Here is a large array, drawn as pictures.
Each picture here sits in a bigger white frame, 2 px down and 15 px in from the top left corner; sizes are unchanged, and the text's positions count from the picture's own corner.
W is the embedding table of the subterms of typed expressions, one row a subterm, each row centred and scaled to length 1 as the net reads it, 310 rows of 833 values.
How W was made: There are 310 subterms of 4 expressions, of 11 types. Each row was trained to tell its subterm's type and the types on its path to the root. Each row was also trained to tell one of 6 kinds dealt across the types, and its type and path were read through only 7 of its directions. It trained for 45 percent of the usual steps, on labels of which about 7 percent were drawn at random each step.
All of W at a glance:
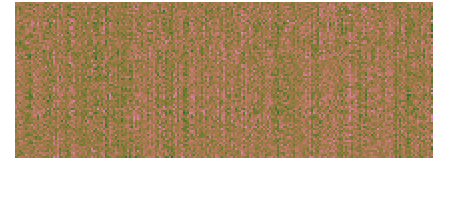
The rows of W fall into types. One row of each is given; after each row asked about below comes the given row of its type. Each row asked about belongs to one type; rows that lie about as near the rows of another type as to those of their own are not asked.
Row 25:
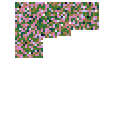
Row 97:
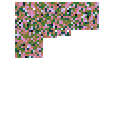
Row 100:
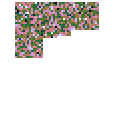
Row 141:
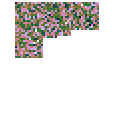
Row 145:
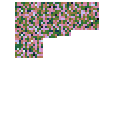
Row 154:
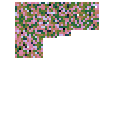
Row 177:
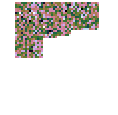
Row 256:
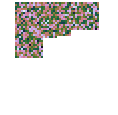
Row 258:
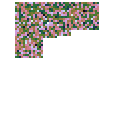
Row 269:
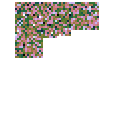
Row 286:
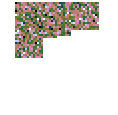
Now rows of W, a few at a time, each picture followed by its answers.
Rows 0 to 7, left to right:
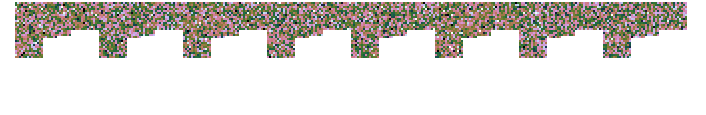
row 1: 25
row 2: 97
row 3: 154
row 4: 145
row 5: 286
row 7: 154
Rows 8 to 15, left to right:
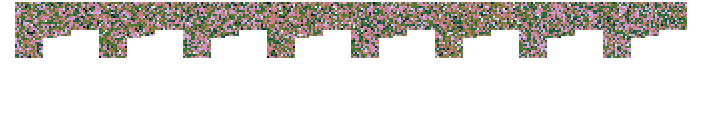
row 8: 258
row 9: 25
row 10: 269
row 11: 25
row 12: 269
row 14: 269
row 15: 154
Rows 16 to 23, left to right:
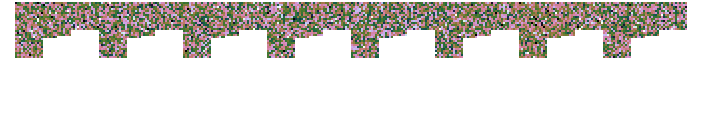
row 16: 286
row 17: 25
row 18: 286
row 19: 256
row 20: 256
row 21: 97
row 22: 286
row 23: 269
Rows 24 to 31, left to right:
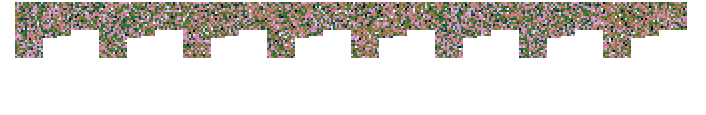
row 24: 269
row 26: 145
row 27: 25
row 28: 286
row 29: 154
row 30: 100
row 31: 286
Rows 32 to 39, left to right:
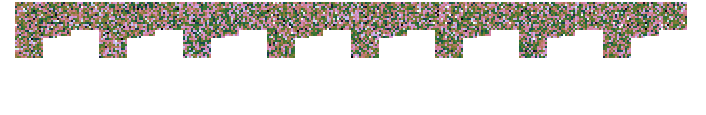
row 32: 256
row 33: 258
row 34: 100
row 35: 286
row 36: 25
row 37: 25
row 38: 177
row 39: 141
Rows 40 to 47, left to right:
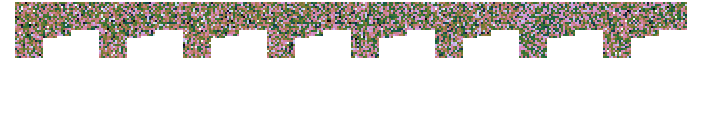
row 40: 100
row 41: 141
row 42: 154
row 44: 141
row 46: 25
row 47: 100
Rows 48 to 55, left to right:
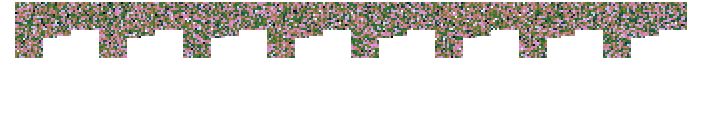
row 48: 141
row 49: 269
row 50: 145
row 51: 256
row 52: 25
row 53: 177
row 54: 256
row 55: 256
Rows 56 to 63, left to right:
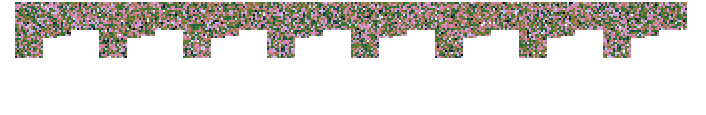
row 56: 286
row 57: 100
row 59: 141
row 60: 145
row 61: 25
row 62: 177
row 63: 141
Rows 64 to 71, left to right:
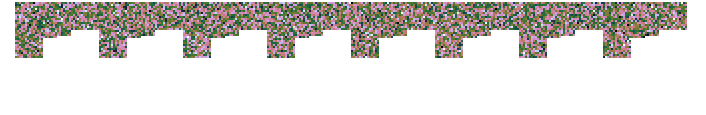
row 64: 25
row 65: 177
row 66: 269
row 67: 141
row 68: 286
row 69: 258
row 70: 154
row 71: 269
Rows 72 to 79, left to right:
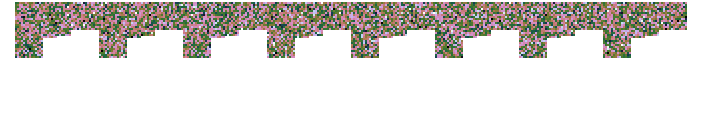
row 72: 145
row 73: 286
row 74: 145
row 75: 97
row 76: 177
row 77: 25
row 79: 25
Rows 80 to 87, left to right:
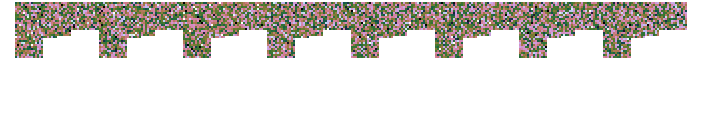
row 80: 286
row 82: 25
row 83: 286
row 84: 177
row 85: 177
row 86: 256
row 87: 97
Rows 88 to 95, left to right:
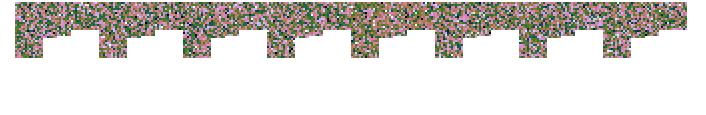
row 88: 177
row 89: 286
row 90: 269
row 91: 141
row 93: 154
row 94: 100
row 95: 177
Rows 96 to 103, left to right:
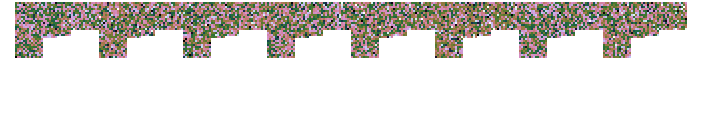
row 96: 145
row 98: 269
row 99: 269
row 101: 141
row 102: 100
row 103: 154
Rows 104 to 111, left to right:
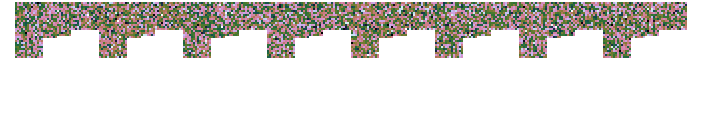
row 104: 269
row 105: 154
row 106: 269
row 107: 258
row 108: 97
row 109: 97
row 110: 145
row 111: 177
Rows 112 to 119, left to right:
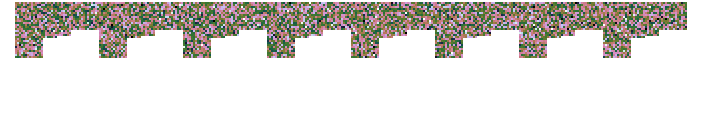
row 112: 141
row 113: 97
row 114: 269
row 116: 100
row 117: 100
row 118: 145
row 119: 256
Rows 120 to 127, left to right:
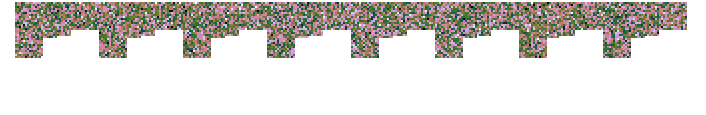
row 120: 145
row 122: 269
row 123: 145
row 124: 256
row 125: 256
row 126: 177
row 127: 269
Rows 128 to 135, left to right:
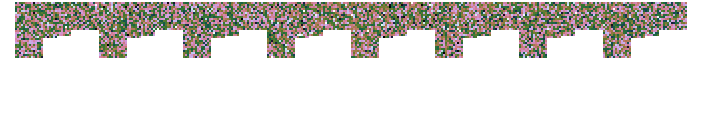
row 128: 258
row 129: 177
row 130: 286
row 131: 25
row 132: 141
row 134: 258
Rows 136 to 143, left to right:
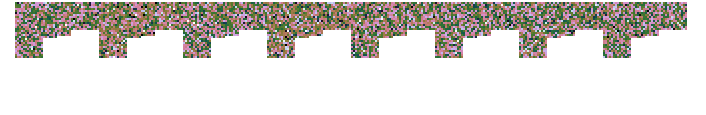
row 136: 256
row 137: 286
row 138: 256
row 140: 286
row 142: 141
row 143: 145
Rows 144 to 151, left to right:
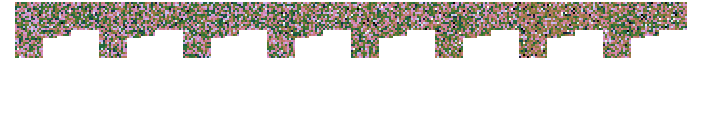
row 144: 141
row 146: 154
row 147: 154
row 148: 286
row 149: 25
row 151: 154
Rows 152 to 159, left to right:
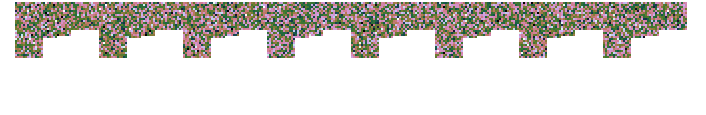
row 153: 25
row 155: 141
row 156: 177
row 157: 256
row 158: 269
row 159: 141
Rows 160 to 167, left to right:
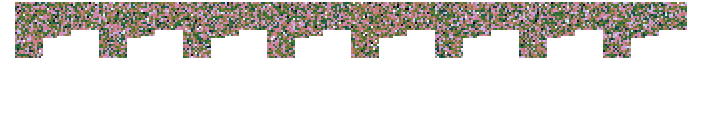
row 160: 154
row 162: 100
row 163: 286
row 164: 286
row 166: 145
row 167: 177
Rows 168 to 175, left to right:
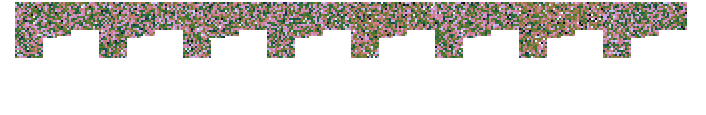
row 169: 97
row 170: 100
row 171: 141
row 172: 154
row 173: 25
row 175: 145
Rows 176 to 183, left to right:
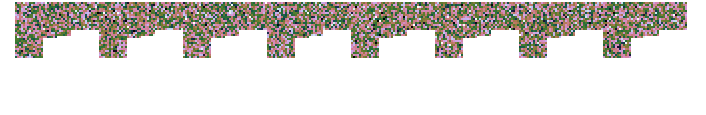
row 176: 25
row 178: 141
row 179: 154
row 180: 256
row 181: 154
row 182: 177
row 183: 97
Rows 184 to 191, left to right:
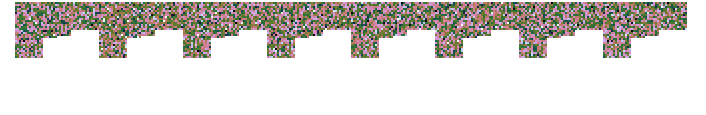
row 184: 258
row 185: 141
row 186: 177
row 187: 145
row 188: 154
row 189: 286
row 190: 145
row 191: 258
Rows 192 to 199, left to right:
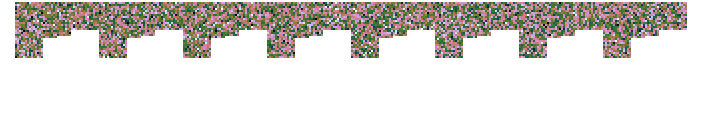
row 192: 258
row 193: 154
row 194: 97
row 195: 269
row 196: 25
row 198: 145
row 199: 141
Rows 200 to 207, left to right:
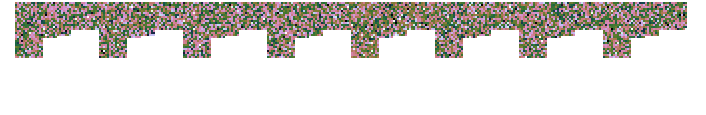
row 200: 269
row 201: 100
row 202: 258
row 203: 25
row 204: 141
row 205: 269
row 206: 145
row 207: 100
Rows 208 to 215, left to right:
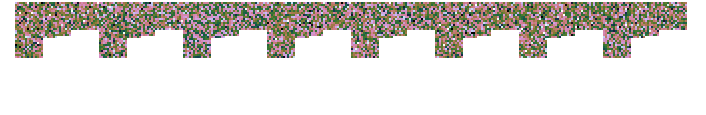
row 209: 269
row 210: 145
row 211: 154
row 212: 256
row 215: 154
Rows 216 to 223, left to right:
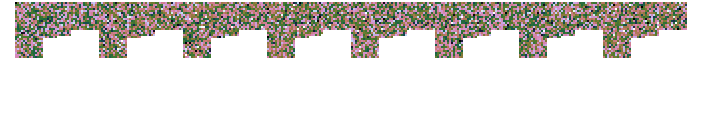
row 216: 256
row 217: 177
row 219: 141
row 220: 141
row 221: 258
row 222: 269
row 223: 141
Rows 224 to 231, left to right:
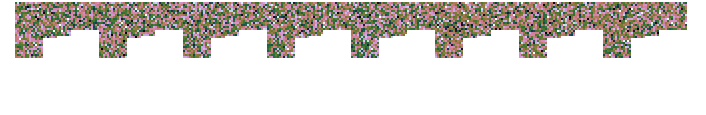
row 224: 145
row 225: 154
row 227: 177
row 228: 177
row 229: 97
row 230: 177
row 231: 286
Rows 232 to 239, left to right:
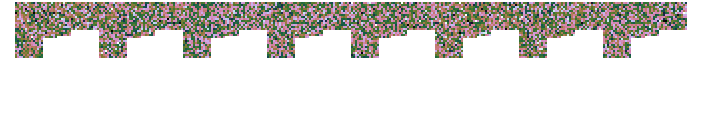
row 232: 25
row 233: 145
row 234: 269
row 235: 258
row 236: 154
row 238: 177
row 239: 258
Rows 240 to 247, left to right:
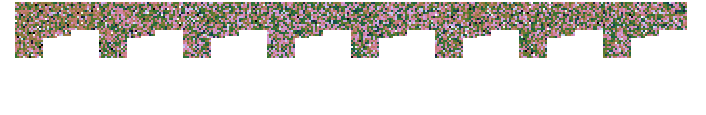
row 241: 97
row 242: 256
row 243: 258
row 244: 269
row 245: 256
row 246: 25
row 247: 269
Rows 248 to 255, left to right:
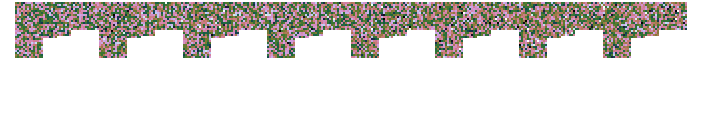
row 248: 258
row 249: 286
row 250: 258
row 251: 25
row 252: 145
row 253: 269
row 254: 154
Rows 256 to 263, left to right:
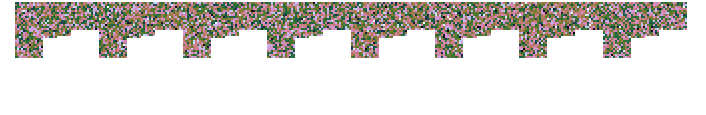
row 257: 269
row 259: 256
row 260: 141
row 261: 145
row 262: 286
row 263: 100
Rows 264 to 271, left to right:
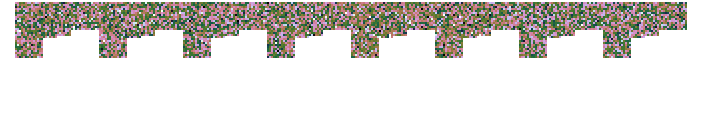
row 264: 154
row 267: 177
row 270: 177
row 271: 100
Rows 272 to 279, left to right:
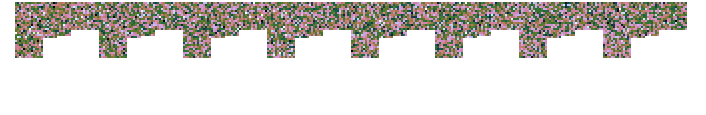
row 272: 25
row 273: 25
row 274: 177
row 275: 100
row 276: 177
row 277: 154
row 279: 258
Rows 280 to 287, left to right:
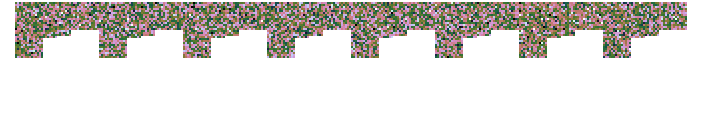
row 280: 269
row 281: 145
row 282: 256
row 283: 97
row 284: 141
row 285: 258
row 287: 177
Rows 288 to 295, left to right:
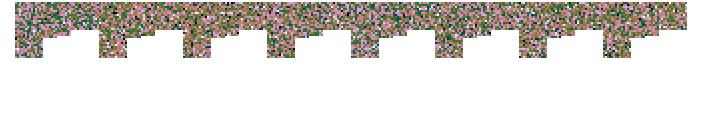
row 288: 141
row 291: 25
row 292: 100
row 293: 100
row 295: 286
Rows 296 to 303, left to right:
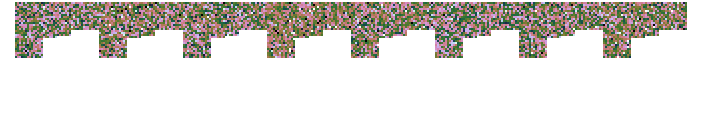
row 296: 177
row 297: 25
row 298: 258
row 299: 286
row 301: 256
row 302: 177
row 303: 25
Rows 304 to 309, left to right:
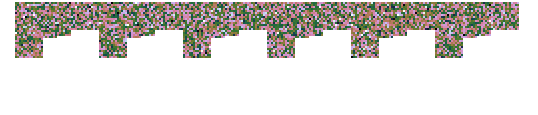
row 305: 25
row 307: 100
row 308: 100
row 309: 145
